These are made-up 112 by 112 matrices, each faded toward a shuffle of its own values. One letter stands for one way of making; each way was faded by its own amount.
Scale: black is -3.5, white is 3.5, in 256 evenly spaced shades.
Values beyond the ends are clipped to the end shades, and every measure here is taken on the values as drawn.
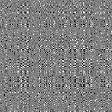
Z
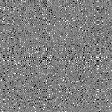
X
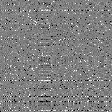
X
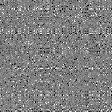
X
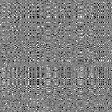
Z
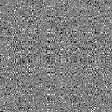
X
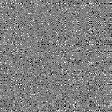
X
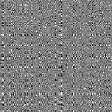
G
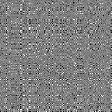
Z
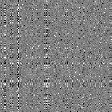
G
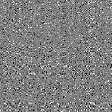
X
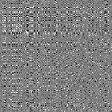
Z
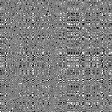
Z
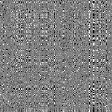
G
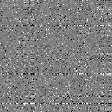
X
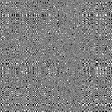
Z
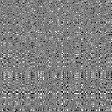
Z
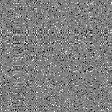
X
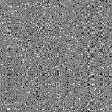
X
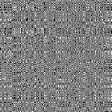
Z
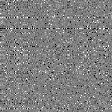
X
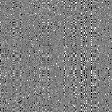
G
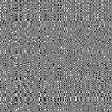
Z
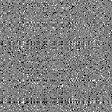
X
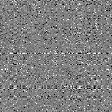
X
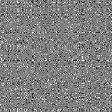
X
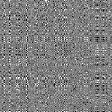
G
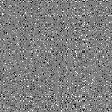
X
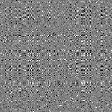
Z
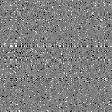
X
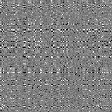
Z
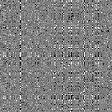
G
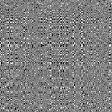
Z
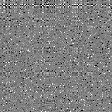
X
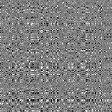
Z
